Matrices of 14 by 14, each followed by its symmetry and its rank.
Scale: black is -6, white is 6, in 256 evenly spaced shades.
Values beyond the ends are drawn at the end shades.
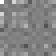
symmetric, rank two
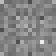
symmetric, rank three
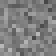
antisymmetric, full rank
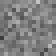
antisymmetric, full rank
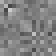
symmetric, rank three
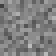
neither, full rank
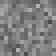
neither, full rank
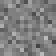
antisymmetric, full rank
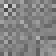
symmetric, rank three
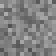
neither, full rank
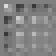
symmetric, rank two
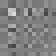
symmetric, rank two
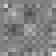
symmetric, rank three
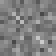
symmetric, rank three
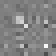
symmetric, rank three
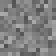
antisymmetric, full rank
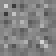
symmetric, rank three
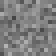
neither, full rank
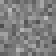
neither, full rank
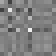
symmetric, rank two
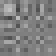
symmetric, rank two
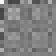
symmetric, rank two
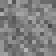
antisymmetric, full rank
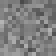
antisymmetric, full rank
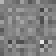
symmetric, rank two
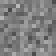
neither, full rank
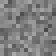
neither, full rank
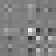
symmetric, rank two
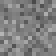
antisymmetric, full rank
